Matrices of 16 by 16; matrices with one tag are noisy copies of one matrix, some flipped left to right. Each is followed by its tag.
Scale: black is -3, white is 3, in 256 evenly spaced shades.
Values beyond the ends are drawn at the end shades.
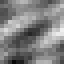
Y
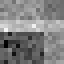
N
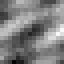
Y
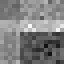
N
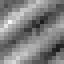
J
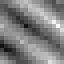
J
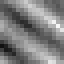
J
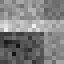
N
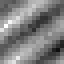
J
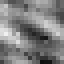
Y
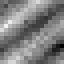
J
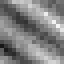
J
